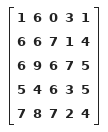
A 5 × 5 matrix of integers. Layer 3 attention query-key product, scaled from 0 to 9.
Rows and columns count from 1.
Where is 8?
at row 5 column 2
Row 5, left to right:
7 8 7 2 4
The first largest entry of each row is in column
2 3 2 3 2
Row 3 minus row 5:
-1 1 -1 5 1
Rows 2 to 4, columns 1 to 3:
6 6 7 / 6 9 6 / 5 4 6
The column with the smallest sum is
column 4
